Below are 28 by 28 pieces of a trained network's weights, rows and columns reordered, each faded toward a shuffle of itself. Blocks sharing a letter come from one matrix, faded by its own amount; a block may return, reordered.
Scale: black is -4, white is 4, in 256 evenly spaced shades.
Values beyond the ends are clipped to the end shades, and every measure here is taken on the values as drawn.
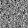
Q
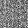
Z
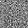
Q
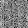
Z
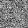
Q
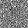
Q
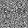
Q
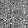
Z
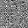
Q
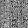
Z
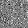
Z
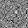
Q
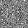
Q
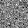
Q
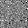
Z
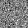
Q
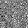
Q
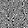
Q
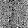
Z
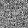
Q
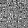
Z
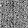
Z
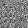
Q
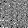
Z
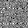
Z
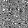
Z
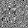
Q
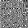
Z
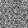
Q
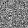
Q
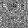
Z
